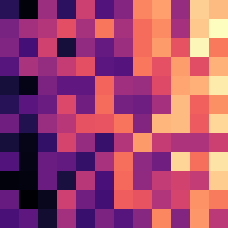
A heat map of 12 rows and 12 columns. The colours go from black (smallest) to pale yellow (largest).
The bottom left is the ninth with the lowest average. Values rise toward the right. Fine speckle covers the field. The ninth with the highest average is the top right.
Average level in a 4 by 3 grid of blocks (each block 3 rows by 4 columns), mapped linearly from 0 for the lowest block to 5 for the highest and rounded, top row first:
1 3 5
1 2 5
1 3 4
0 2 4
